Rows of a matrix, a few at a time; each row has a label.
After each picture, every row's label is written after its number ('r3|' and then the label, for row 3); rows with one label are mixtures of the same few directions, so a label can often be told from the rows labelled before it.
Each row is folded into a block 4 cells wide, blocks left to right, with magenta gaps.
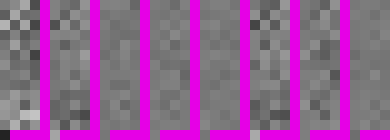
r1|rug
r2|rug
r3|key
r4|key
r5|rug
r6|rug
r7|key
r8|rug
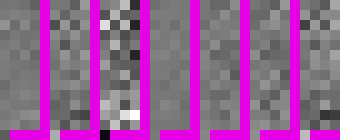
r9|rug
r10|rug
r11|rug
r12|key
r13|key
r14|key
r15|rug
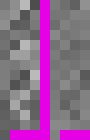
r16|key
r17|key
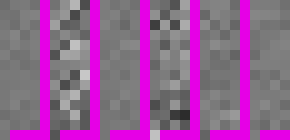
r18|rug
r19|key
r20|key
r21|rug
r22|rug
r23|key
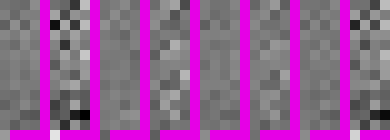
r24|rug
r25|rug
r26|rug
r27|key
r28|rug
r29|key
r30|rug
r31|rug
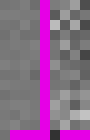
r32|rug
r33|rug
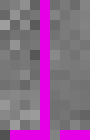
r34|rug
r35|rug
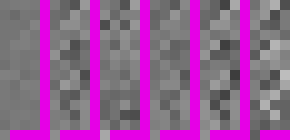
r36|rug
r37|key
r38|rug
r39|key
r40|key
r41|key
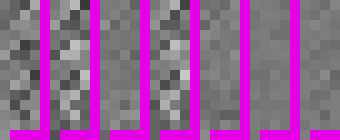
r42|key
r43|key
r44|rug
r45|key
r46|rug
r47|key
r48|key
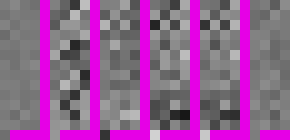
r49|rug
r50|key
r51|rug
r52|rug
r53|rug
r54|key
